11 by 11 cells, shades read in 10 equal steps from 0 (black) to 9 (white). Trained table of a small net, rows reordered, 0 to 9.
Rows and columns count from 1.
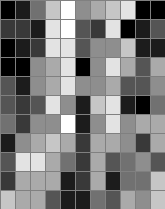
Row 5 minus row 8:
2 -4 -1 -1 2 3 -1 0 -2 1 -1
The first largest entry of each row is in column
5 5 4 5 5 4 5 4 2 11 1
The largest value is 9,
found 3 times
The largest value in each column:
7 8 8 8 9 5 7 8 8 6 7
